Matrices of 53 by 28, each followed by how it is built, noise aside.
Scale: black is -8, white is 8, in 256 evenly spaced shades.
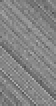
Toeplitz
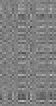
low rank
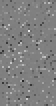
sparse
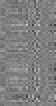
low rank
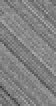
Toeplitz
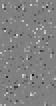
sparse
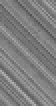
Toeplitz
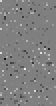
sparse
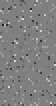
sparse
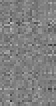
low rank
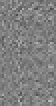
low rank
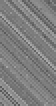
Toeplitz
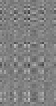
low rank
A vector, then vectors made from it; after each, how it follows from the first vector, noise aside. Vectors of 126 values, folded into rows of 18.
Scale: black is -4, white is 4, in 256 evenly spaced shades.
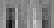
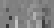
partly zeroed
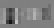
partly zeroed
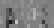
partly zeroed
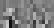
sign-scrambled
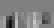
partly zeroed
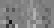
partly zeroed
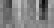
reversed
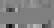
partly zeroed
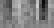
reversed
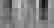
reversed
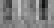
reversed
